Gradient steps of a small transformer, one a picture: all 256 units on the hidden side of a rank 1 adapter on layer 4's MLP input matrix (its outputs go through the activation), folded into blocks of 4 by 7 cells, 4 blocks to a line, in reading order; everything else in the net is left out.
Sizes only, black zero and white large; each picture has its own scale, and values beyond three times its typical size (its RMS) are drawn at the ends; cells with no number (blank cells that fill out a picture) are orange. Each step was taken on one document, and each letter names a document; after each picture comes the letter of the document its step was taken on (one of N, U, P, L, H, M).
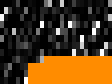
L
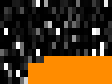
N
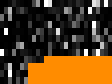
N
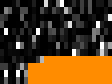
L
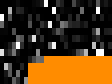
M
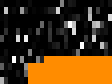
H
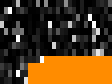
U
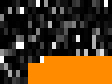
M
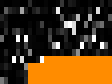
H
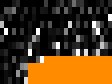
L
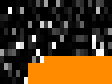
M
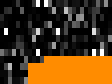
N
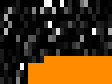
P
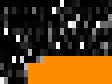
H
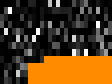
L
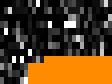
U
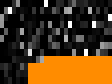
L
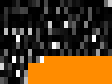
U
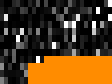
U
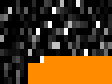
L
